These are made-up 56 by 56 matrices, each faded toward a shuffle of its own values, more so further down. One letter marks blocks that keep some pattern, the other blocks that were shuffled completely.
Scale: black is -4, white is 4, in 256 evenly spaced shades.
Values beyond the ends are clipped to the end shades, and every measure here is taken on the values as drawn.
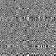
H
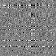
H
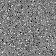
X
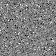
X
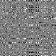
H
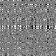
H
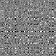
H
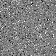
X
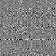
H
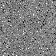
X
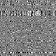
H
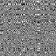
H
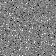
X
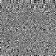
H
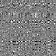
H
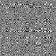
H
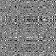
H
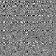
H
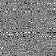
H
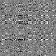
H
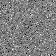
X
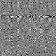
H
